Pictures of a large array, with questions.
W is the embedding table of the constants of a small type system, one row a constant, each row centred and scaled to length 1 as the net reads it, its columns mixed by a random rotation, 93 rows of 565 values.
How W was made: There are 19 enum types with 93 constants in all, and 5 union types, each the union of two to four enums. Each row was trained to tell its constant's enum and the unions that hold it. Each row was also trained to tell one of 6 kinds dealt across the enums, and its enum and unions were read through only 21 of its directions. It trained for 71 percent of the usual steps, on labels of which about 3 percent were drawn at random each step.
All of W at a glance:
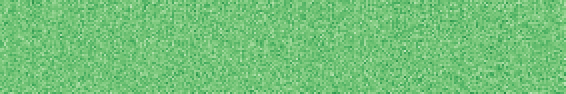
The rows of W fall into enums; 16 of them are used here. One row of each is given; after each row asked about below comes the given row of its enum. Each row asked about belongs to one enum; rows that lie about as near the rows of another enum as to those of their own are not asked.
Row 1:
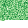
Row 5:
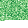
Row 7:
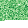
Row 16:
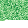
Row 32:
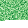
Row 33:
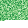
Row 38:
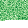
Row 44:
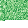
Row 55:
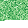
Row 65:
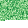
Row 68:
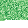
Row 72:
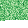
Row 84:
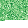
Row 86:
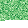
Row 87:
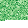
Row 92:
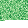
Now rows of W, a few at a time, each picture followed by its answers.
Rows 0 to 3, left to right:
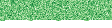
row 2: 38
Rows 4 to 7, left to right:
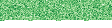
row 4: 7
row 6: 33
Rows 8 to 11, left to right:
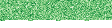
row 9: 1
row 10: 55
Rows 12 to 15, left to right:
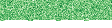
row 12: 38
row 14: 87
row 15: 7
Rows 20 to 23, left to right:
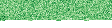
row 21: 1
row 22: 84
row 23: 92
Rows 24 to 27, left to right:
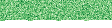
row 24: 38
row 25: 72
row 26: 32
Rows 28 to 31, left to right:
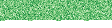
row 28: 55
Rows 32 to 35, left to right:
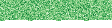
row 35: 38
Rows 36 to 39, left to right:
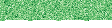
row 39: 87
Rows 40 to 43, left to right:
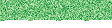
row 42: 55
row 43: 87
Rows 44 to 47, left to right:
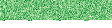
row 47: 84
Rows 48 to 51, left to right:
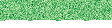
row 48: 33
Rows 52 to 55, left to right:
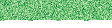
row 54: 32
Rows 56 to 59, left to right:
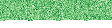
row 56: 33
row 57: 55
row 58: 1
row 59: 72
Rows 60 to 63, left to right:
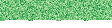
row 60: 32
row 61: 87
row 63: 7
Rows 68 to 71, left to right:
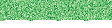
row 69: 32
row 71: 55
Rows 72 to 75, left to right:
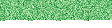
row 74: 68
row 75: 87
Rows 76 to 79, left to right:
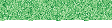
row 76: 1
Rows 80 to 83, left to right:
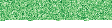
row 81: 38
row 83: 7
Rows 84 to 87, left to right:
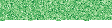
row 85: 32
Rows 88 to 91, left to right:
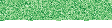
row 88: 86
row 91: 68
